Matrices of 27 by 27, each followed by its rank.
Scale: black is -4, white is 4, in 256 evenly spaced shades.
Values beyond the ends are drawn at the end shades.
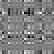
two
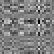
two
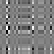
one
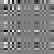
one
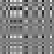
one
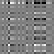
one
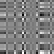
one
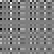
one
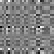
two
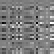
two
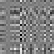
two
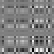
one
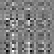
two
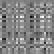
two
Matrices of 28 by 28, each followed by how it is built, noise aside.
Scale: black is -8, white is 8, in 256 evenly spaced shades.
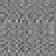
low rank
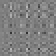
low rank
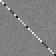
diagonal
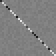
diagonal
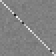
diagonal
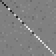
diagonal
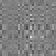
low rank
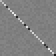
diagonal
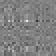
low rank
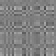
low rank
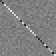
diagonal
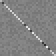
diagonal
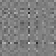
low rank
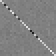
diagonal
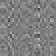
low rank
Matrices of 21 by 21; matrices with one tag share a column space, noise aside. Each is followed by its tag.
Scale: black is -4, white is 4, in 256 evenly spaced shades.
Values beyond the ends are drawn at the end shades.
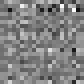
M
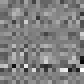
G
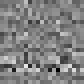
G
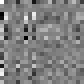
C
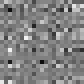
M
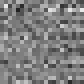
M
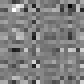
M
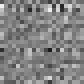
M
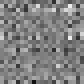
M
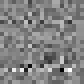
G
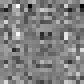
M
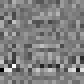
G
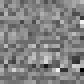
G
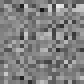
M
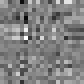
C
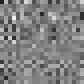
C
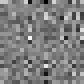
C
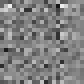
M
